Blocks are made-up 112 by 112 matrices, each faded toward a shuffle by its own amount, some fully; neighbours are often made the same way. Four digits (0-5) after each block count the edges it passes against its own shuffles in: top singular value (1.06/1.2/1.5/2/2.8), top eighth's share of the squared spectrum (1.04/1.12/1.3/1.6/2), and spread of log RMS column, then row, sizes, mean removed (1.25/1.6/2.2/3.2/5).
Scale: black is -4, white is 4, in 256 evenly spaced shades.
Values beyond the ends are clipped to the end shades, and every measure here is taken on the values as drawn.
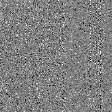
1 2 3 0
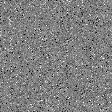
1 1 1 0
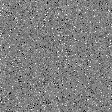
0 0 1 0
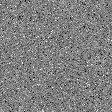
0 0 0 0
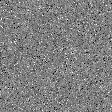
0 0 0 0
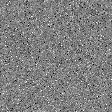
0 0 0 0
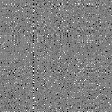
5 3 2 2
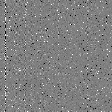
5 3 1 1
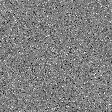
0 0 0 0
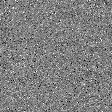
0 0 0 0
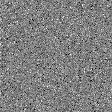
0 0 1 0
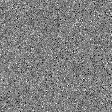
0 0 2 0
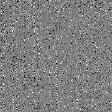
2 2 2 1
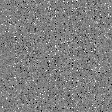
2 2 2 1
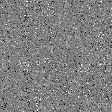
1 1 1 1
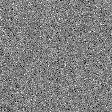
0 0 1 0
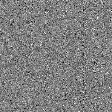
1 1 2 0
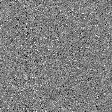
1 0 1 0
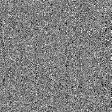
1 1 3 0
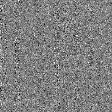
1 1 3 0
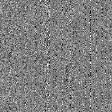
2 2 4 0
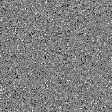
3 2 2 1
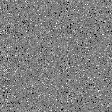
3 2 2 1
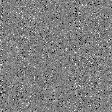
1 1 2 0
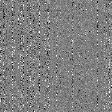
2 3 4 0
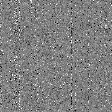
2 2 3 0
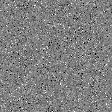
0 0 1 0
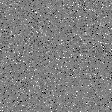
3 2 0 0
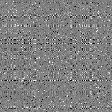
5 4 3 3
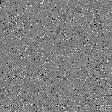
4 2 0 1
